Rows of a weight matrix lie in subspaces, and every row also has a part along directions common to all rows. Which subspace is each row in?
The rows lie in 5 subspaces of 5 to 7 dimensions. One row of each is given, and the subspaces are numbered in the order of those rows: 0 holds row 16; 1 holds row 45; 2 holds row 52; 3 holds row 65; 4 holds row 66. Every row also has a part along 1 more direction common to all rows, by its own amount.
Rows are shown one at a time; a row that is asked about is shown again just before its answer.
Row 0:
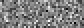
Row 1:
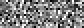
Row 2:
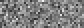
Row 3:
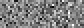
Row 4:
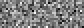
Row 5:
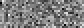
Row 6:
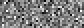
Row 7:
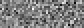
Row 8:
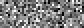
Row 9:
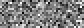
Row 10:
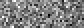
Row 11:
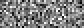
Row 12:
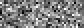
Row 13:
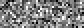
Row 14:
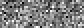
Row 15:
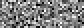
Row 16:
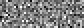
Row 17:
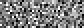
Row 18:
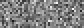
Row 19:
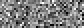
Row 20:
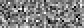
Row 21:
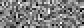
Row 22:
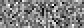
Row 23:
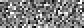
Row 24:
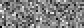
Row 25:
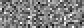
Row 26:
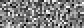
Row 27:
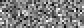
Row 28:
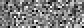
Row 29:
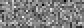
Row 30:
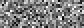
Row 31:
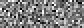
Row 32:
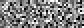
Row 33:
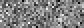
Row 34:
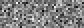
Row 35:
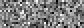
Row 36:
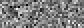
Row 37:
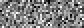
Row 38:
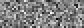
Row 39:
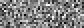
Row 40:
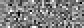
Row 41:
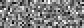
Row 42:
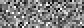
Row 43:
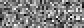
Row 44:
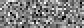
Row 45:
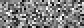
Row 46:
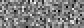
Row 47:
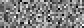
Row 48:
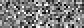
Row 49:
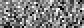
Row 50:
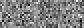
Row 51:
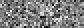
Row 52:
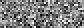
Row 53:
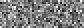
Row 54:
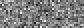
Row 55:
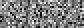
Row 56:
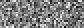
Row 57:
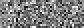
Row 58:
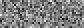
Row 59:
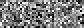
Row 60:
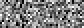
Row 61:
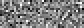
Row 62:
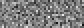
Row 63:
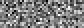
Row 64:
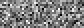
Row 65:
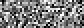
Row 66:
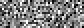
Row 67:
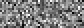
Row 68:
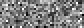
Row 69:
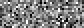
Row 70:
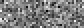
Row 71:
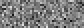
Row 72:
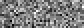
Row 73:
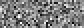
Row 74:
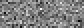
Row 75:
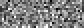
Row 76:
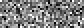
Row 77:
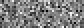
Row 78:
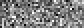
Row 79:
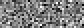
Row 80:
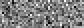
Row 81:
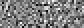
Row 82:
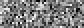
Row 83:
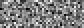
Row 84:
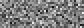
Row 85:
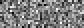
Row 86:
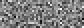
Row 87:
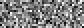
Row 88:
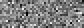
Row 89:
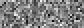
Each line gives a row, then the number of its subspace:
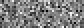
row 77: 3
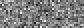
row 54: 1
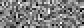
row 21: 0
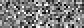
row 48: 2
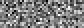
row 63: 3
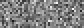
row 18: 2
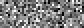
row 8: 3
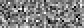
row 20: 2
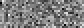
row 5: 3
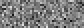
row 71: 4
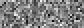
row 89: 4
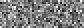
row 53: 3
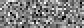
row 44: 1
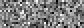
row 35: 1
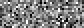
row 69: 4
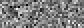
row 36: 3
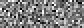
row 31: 1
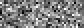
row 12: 3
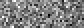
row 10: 4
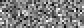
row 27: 3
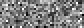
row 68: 0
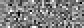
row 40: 3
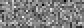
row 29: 2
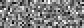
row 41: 2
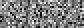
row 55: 1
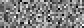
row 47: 2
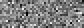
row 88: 0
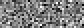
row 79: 4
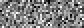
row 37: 2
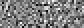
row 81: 2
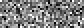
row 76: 0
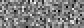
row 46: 2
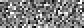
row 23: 3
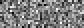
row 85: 4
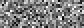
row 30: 1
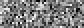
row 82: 4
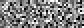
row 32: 1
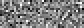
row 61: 0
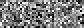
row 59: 0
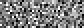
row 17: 3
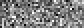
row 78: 4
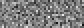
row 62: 2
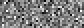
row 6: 4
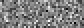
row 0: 3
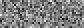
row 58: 0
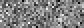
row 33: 1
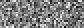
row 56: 4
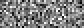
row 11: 4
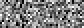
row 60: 0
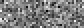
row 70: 3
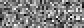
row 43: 4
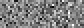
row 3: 1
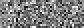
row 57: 3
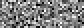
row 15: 0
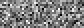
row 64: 4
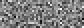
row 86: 0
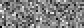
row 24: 2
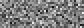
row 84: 1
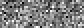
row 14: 3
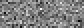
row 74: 0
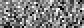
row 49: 4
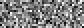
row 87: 3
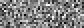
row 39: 4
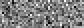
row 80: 2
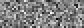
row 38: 2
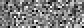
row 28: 3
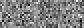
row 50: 0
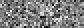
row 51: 1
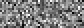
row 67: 0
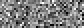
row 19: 0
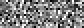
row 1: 0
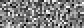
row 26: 4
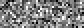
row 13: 1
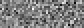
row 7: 2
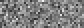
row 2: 3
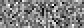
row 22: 1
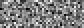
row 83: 2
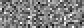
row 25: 2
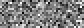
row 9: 0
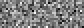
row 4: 3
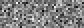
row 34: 1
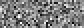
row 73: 2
